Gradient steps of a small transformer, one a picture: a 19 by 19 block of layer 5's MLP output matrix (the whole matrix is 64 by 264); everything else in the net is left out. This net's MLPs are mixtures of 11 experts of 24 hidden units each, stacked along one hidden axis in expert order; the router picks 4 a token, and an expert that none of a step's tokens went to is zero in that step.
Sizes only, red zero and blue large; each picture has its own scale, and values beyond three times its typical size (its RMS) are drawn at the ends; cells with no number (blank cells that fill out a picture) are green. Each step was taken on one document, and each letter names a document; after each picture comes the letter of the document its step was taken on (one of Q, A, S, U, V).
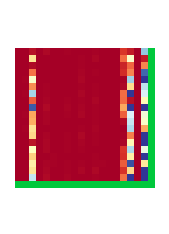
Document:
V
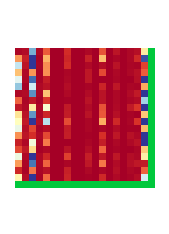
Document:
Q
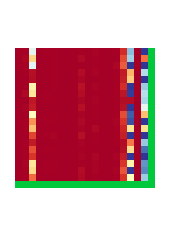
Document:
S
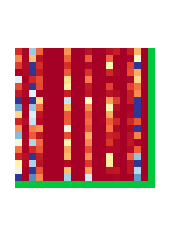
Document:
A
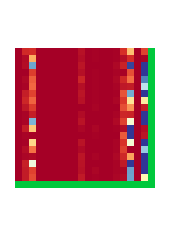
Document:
S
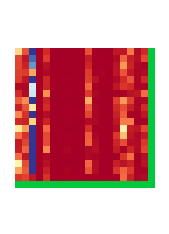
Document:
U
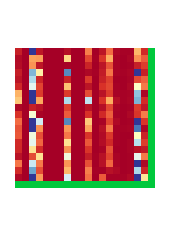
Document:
A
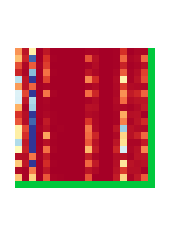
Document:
U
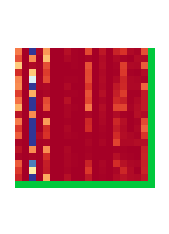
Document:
Q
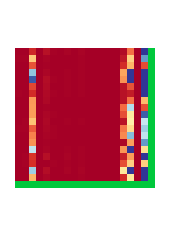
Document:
V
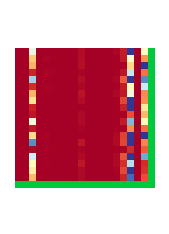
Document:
S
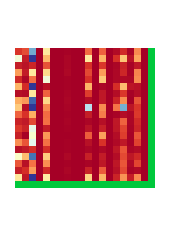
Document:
Q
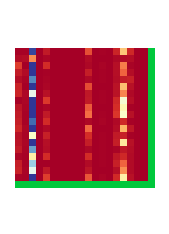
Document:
U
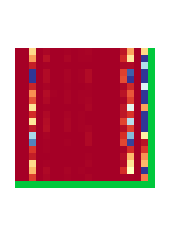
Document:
V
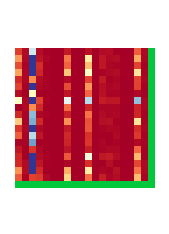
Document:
A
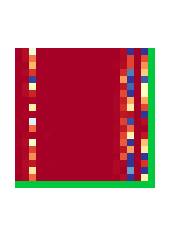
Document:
S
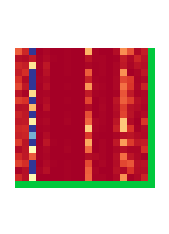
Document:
U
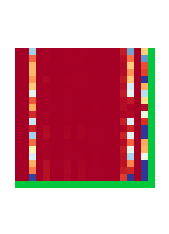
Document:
V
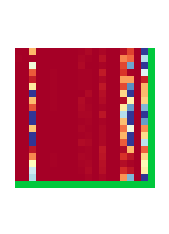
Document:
V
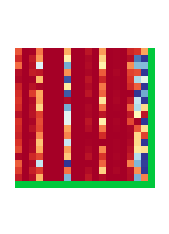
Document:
A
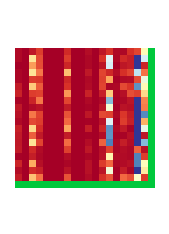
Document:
A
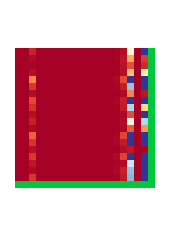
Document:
S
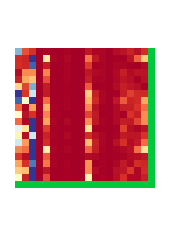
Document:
U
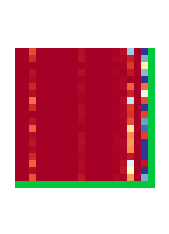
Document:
S
